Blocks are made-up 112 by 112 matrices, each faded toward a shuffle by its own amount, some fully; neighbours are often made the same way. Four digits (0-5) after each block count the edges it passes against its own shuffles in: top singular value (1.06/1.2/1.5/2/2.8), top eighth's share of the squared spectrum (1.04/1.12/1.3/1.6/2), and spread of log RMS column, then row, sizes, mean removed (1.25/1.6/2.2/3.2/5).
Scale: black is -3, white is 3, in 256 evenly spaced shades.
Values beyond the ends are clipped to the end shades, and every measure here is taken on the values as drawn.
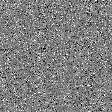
0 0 1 0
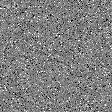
0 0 0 0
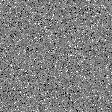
0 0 0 0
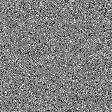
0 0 1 0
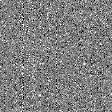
1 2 3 0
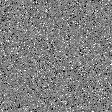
0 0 0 0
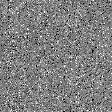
0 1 2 0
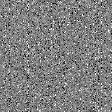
1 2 3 0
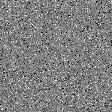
0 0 0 0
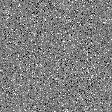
0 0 1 0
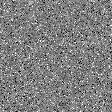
0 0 0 0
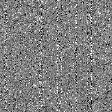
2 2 3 0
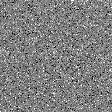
0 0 1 0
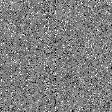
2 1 2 0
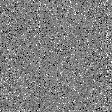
1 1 2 0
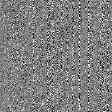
2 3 4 0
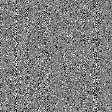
2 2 3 0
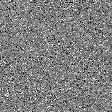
0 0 0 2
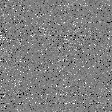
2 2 1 2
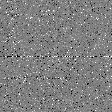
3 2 0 1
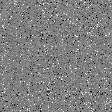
1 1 1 1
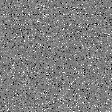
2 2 1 2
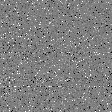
1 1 0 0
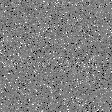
0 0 0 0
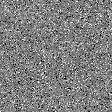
2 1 0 0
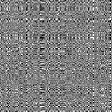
5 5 4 4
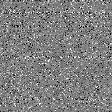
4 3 0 2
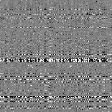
5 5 2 4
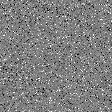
1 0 0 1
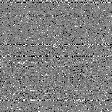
4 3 1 3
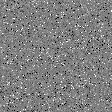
1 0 0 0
